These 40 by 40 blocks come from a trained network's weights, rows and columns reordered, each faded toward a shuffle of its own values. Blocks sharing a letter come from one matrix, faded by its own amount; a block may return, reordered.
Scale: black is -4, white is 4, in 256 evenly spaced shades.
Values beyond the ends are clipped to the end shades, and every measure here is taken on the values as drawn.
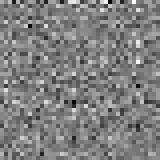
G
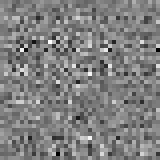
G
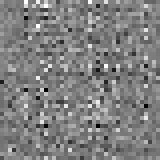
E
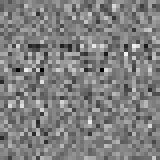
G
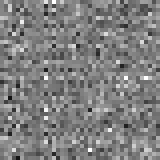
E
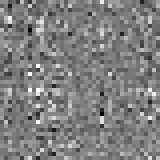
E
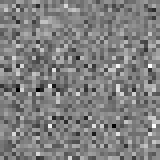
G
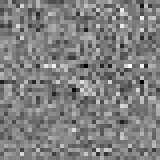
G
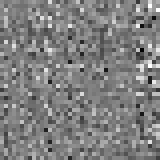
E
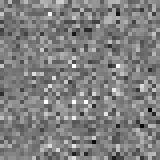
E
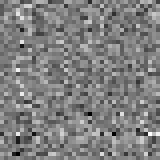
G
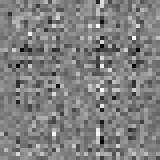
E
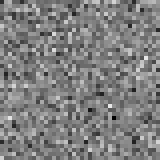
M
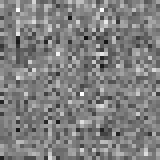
E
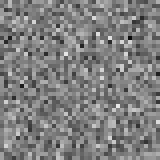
M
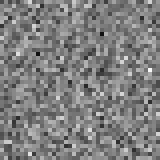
M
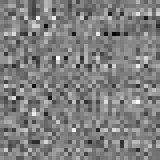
G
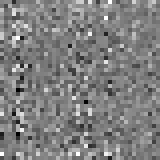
E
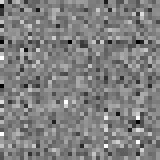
E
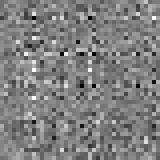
G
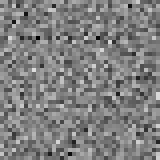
M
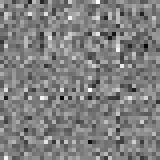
G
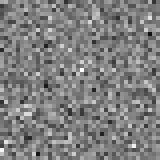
M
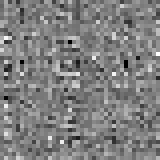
E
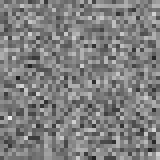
M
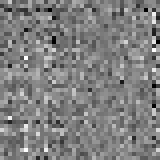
E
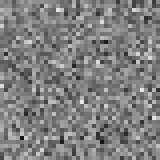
M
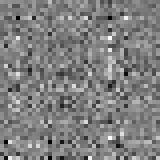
G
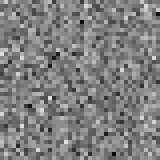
M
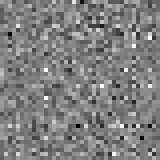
G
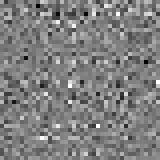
G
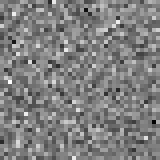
M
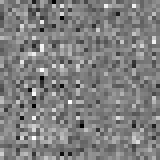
E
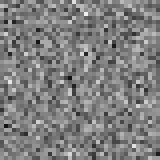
M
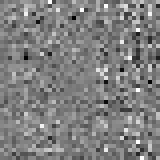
E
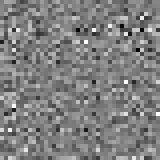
G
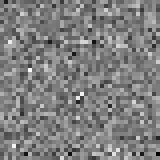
M
